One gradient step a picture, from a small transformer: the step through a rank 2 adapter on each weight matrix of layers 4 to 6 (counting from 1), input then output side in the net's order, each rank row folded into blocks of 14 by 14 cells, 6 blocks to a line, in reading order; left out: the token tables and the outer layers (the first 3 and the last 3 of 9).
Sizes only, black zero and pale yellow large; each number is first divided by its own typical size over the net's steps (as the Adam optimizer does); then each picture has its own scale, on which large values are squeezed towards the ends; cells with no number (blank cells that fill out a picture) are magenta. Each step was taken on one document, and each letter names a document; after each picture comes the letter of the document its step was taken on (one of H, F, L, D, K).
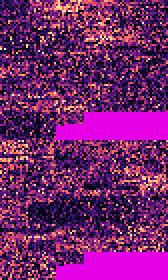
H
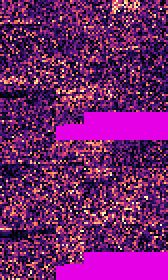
H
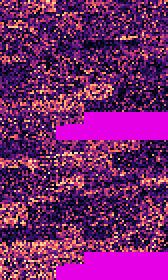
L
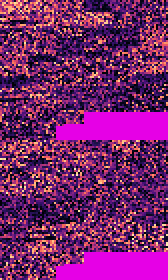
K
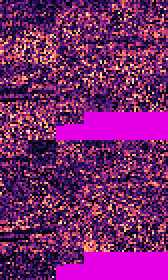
K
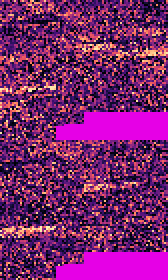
K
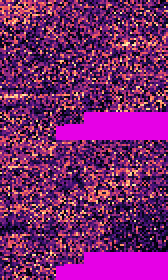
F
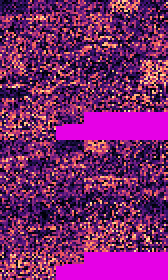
K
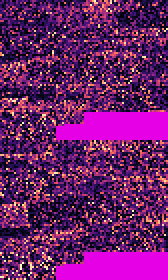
H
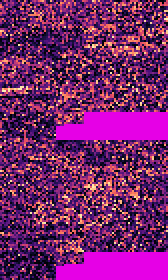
F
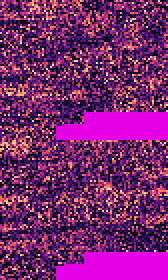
F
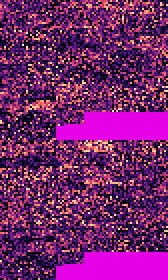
F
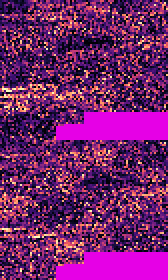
L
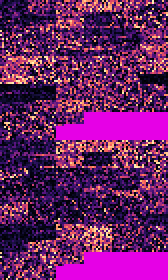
K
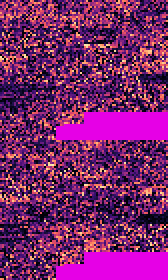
K
